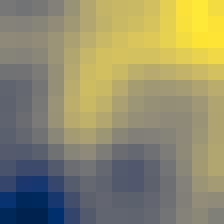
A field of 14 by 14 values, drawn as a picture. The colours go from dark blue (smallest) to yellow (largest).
No row or column stands out. The ninth with the lowest average is the bottom left. The top right is the ninth with the highest average. There is an overall slope up to the top right. There are no lone odd cells.
